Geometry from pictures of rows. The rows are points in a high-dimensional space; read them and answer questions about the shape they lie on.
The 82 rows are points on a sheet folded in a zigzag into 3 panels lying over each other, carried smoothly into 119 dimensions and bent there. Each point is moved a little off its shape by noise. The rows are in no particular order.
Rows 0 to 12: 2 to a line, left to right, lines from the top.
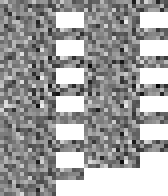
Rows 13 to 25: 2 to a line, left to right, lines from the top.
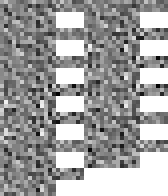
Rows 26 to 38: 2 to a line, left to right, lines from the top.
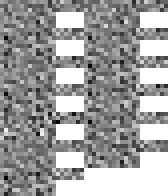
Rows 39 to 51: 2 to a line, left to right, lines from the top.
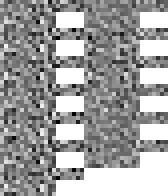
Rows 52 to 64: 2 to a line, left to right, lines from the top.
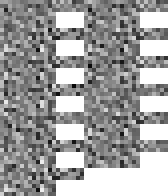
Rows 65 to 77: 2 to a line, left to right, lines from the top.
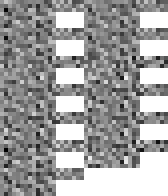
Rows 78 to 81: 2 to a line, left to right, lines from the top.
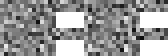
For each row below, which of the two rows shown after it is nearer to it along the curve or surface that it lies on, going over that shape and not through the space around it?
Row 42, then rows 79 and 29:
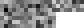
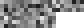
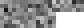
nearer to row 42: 79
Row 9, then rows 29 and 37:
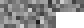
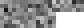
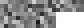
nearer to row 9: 29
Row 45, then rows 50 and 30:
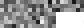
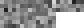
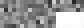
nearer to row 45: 30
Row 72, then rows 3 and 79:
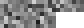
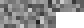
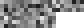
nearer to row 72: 79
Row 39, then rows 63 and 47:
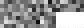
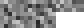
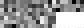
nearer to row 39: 47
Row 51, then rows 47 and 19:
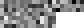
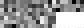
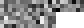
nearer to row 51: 19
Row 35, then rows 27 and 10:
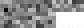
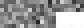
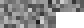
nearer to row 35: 10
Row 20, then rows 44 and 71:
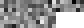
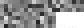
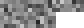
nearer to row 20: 71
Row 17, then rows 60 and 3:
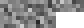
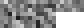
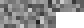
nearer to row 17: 3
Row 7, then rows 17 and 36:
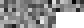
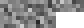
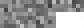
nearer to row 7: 36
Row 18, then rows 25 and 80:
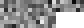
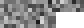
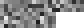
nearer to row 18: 25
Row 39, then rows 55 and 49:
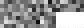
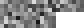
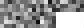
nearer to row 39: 49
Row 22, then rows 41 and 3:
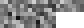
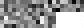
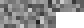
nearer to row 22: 3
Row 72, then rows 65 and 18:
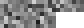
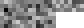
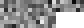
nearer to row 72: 65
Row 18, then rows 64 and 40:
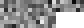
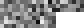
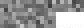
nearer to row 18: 40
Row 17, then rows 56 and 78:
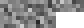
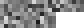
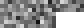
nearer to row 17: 78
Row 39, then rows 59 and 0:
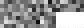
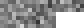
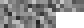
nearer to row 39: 59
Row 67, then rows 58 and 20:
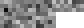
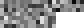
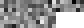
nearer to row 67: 58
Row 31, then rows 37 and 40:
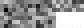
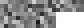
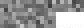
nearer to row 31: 37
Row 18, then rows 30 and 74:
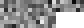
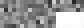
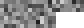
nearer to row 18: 30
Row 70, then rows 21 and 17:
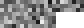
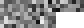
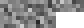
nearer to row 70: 21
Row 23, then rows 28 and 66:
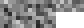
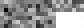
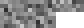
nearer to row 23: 28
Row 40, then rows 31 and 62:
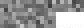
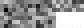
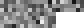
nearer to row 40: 62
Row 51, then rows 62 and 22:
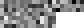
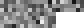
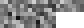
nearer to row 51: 62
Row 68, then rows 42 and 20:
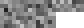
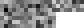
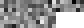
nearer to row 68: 42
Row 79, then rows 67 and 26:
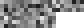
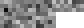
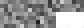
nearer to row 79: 67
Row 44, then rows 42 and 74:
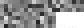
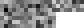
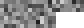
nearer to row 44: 42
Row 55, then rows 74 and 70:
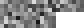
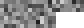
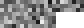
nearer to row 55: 74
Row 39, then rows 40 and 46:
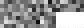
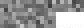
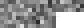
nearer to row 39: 46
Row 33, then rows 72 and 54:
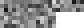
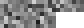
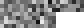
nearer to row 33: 54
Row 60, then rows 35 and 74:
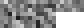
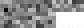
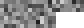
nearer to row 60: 35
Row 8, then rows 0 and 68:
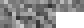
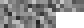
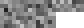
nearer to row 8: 68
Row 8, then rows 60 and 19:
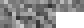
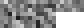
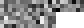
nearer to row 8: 60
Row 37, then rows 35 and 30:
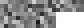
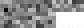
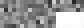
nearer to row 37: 35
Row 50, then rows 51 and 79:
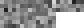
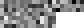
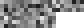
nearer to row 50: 51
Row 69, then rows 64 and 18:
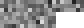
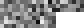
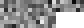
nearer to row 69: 18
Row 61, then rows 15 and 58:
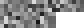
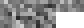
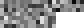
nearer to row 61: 15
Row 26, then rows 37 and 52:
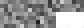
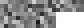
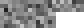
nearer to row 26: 52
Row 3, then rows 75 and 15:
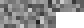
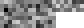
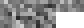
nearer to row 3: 15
